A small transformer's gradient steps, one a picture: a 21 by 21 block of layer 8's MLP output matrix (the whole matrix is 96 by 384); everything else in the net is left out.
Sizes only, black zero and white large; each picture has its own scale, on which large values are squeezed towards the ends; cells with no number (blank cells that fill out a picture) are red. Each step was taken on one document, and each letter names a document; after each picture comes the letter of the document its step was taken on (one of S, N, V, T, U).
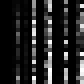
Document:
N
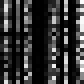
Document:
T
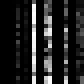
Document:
N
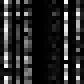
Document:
T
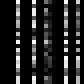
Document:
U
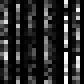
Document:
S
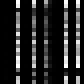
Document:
U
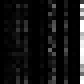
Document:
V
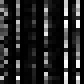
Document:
S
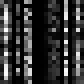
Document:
T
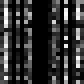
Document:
T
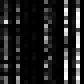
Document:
S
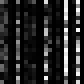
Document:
S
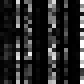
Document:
V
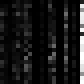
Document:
V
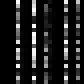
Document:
U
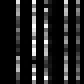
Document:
U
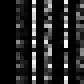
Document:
N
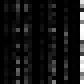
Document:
V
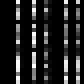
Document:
U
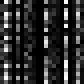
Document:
T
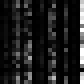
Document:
V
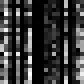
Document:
T
